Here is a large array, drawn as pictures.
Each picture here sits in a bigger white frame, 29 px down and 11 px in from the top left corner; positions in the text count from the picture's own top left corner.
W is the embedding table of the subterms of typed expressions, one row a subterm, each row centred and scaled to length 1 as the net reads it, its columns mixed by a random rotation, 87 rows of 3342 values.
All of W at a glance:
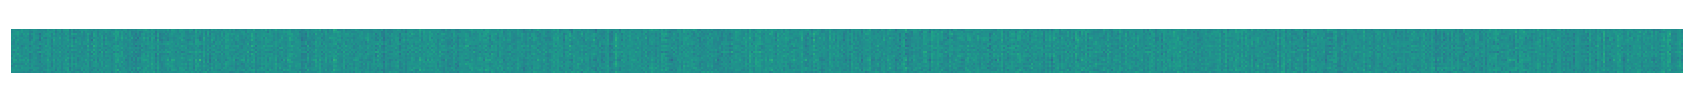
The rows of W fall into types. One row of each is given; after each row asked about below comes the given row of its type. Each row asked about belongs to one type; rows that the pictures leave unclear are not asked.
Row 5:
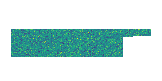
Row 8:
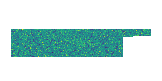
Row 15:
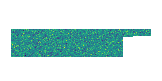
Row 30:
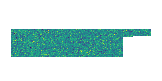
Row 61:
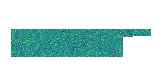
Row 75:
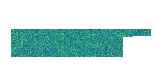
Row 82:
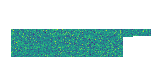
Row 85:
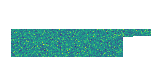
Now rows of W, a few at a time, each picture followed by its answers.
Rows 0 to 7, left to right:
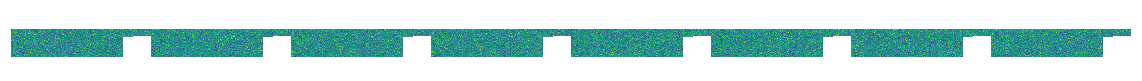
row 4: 5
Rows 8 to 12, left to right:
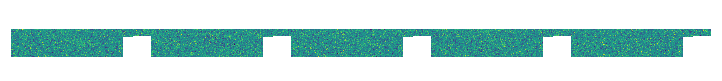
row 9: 82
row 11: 8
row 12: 30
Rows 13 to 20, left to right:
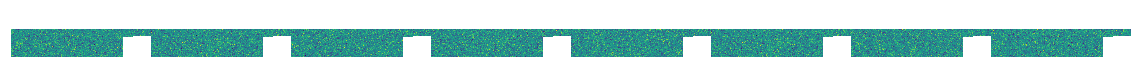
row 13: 82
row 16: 85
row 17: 85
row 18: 5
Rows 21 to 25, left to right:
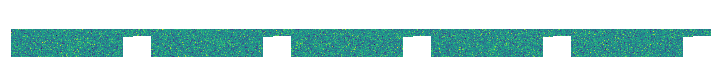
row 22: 8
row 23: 82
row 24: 5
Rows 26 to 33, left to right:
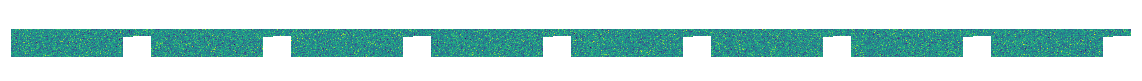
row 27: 82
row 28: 75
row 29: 5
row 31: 82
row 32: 82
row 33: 30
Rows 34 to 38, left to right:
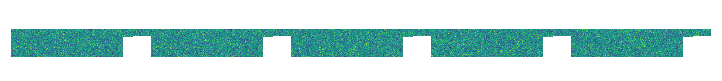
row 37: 30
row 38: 8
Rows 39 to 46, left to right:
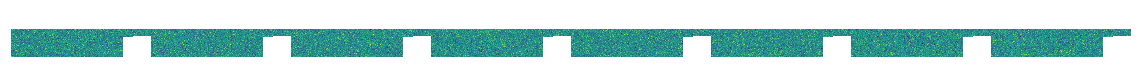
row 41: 75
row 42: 8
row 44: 30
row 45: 82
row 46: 30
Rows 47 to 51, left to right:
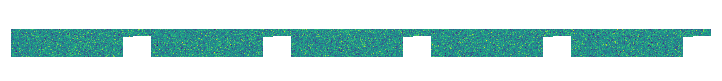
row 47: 5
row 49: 8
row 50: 15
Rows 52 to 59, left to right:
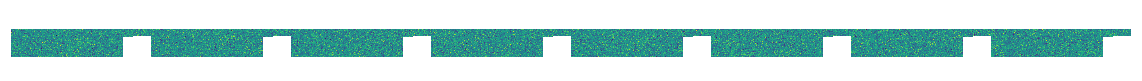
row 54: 5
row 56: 85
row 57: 30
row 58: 61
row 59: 82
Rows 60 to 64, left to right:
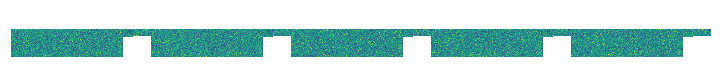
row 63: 61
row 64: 30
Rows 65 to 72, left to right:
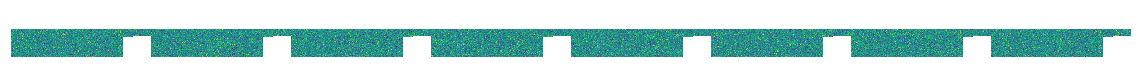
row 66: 5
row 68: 30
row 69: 85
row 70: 75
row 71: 82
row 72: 8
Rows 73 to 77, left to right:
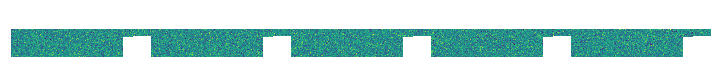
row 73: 5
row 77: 85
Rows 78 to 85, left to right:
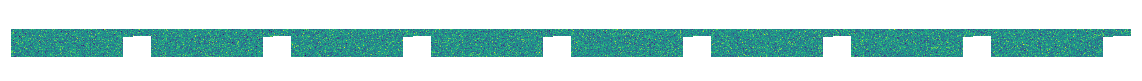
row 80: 15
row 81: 61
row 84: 15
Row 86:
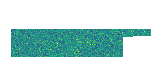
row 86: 5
